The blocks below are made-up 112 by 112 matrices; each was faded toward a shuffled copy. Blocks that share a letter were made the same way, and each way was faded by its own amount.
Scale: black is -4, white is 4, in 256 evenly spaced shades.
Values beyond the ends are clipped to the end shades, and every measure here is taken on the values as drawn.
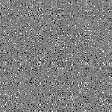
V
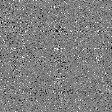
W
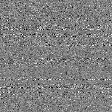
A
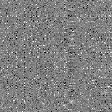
V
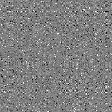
V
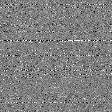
A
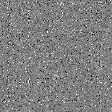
W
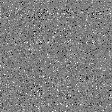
W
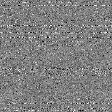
A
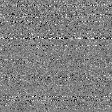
A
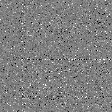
W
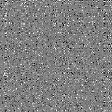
V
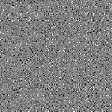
V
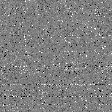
W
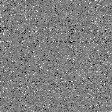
W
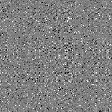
V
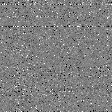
W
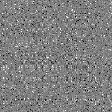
V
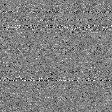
A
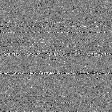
A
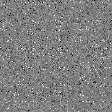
W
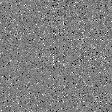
W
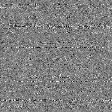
A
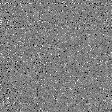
W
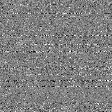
A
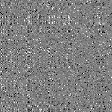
V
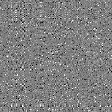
V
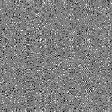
V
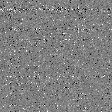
W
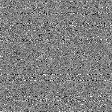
A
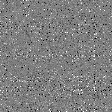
W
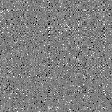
V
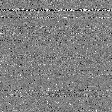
A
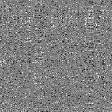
V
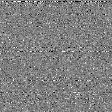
A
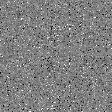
W
